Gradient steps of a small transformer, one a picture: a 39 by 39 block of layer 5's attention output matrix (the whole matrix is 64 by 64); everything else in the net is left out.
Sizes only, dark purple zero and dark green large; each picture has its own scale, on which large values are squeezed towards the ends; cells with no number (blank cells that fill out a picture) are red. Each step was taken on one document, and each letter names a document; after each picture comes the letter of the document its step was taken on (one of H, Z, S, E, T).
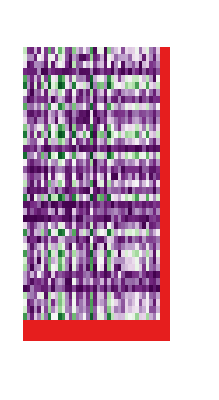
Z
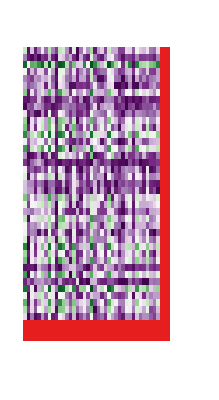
Z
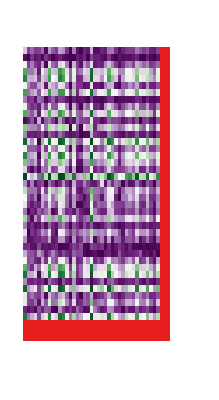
Z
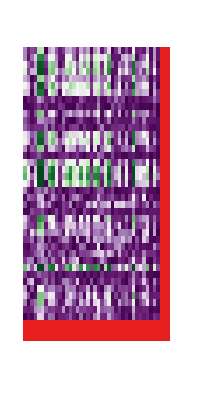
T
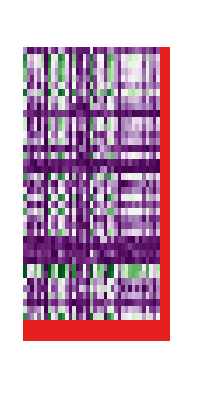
Z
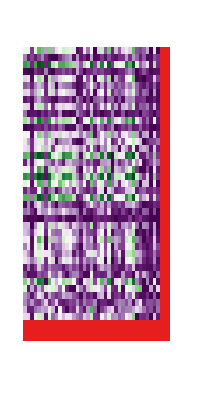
Z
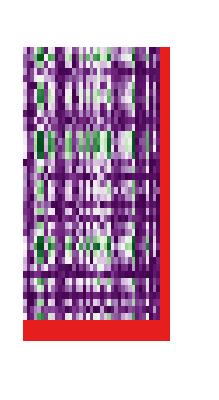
T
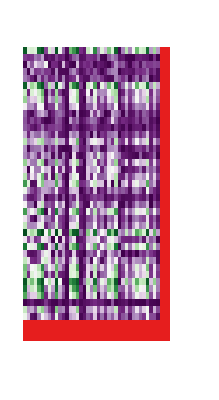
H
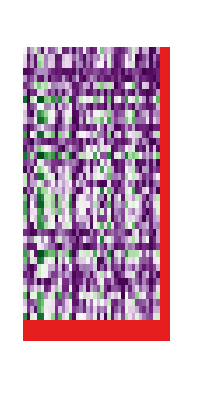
T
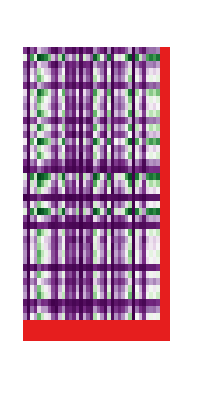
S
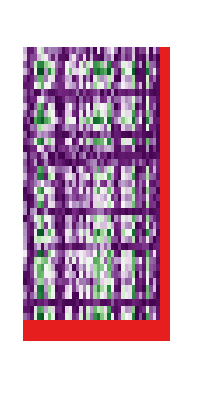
T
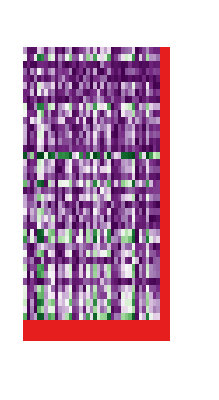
T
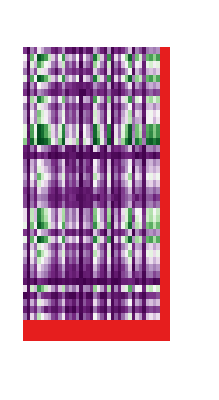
S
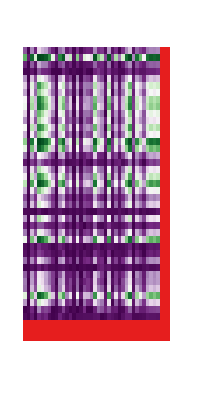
S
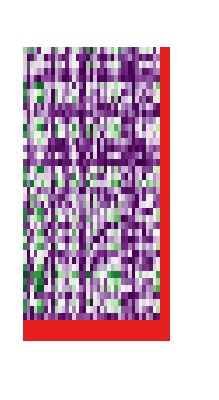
H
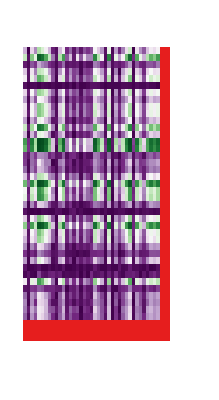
S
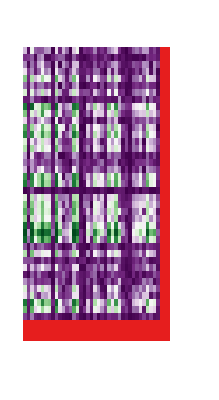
H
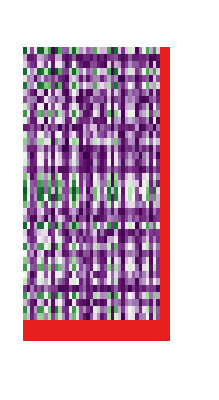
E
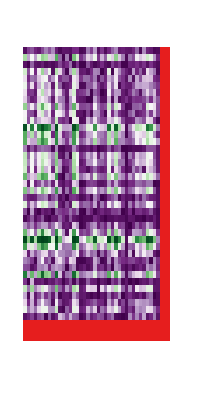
H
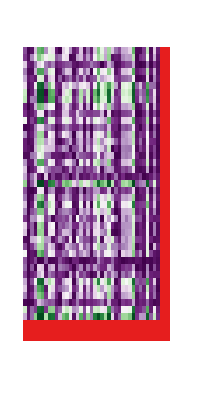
T
